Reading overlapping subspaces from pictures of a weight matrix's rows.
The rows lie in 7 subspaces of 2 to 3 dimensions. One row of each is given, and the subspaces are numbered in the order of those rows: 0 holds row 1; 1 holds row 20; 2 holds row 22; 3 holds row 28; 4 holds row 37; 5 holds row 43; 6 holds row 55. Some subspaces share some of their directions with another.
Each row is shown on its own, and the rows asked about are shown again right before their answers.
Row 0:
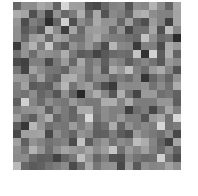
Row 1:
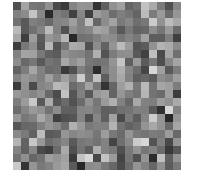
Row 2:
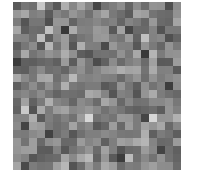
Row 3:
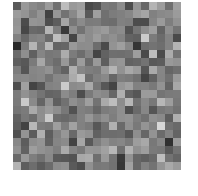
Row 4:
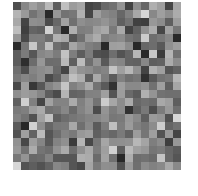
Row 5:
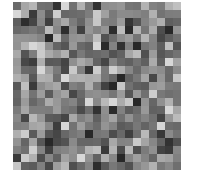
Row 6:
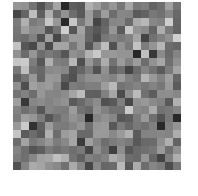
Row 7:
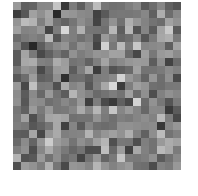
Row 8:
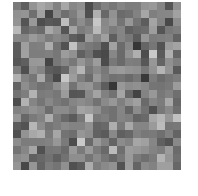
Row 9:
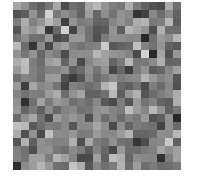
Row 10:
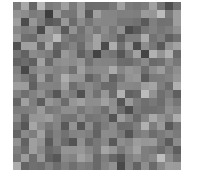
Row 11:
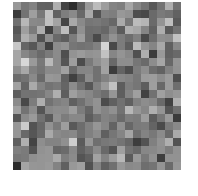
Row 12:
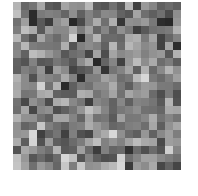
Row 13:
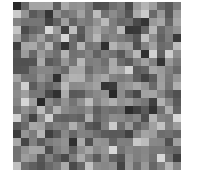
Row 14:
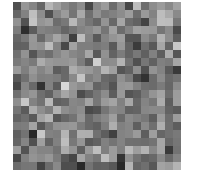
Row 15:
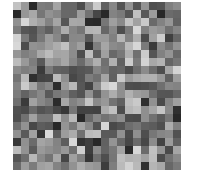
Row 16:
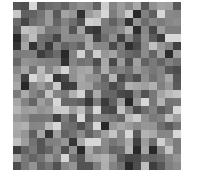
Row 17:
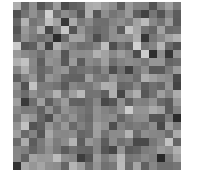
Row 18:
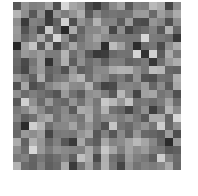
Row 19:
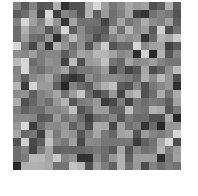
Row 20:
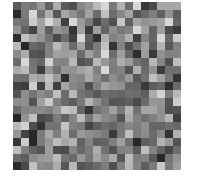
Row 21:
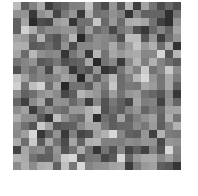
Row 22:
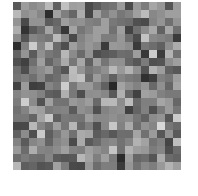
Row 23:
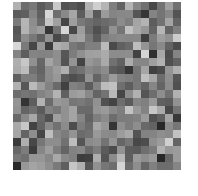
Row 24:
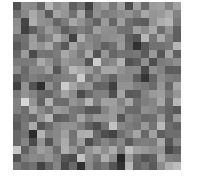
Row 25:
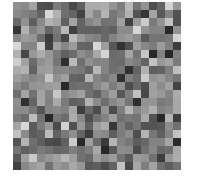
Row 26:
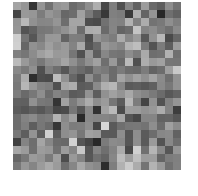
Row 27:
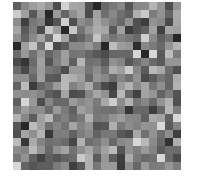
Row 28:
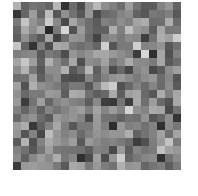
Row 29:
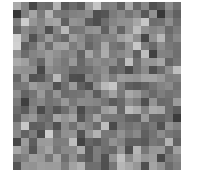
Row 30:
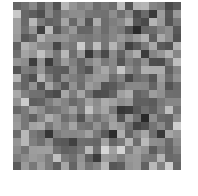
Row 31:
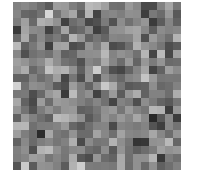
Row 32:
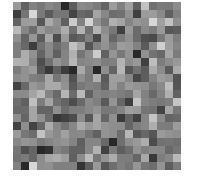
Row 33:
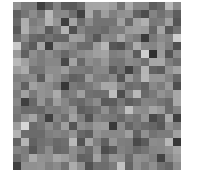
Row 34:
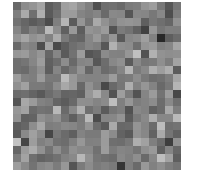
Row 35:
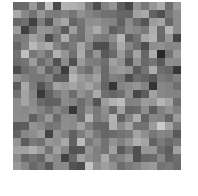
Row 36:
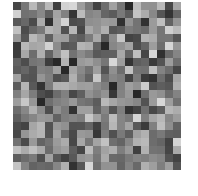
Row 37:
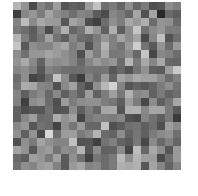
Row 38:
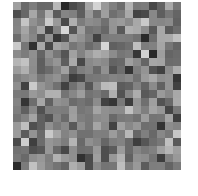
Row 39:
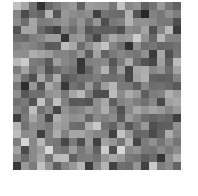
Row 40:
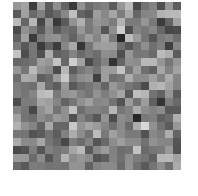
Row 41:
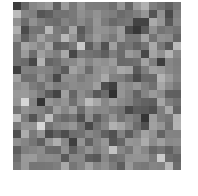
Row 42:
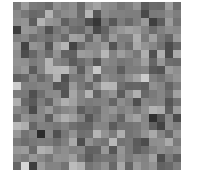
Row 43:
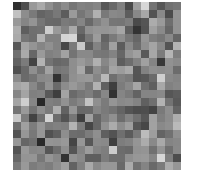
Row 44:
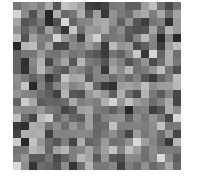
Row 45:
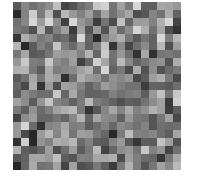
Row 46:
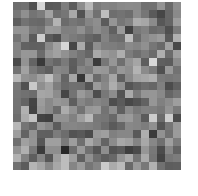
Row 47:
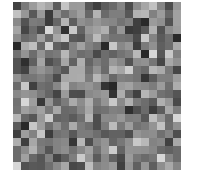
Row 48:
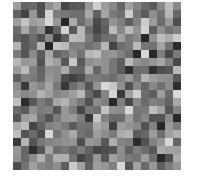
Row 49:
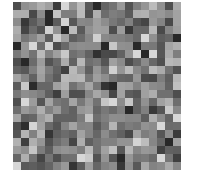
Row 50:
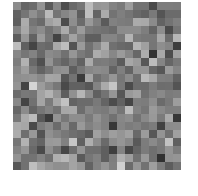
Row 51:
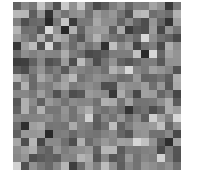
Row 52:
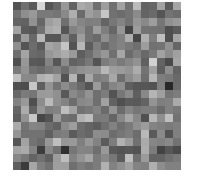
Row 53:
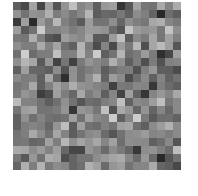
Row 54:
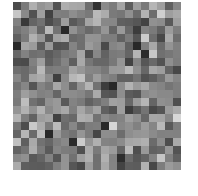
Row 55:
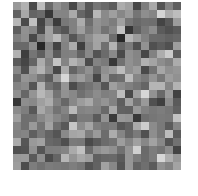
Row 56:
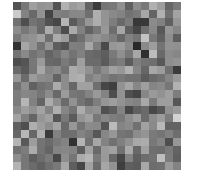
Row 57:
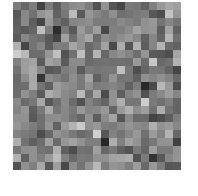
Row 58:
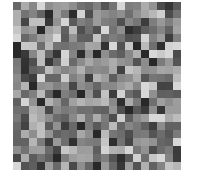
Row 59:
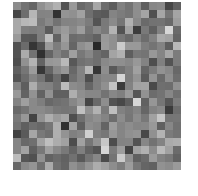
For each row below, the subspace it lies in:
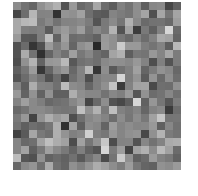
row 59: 3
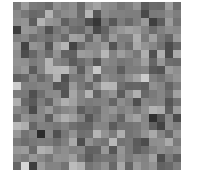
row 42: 0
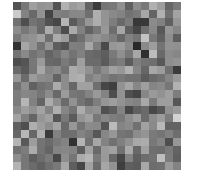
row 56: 4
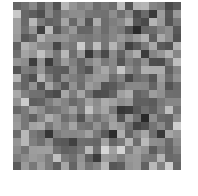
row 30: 5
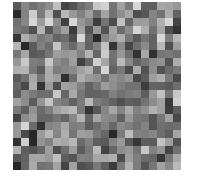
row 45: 1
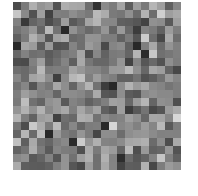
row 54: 4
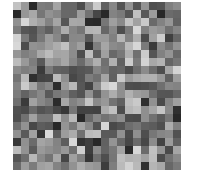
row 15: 4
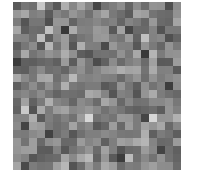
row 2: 1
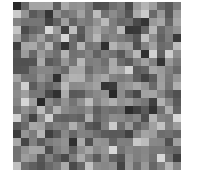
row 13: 5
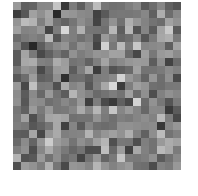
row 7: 3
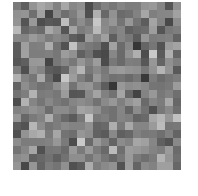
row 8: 0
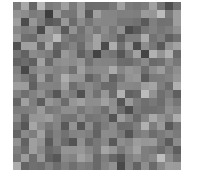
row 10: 6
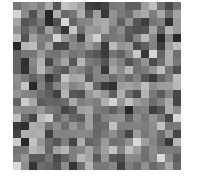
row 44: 1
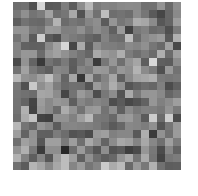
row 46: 1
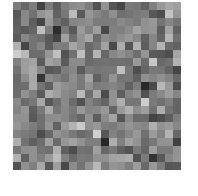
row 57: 6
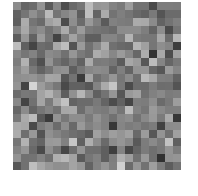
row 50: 1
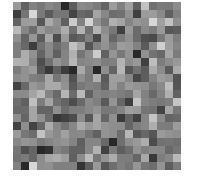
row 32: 0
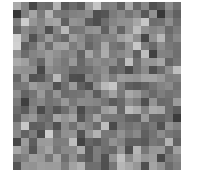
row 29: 4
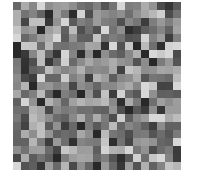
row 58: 6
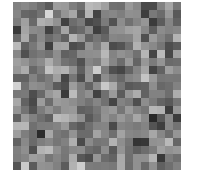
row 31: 0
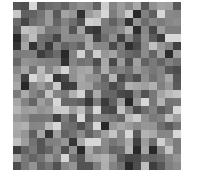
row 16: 4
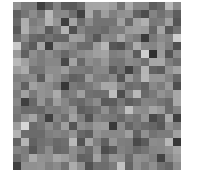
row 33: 3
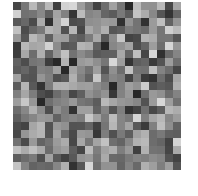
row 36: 6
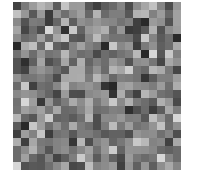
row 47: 5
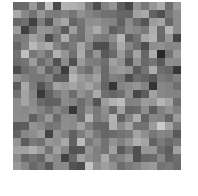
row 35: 6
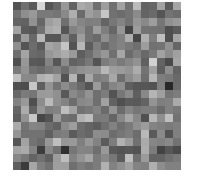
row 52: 1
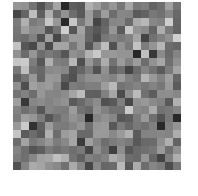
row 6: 0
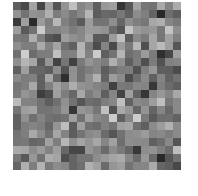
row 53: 6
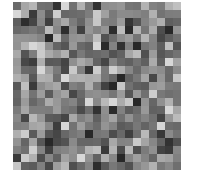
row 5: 3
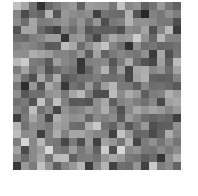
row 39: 5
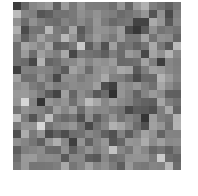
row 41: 5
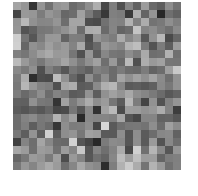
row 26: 4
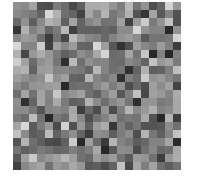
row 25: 3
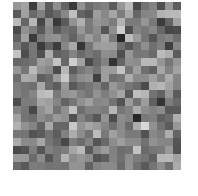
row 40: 6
